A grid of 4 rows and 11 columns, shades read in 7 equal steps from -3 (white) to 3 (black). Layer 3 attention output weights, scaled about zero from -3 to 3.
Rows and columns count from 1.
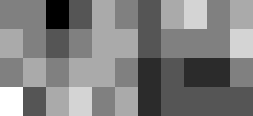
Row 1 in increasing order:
-2 -1 -1 -1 0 0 0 0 1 1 3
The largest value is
3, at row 1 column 3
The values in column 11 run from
-2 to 1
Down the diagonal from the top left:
0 0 0 -2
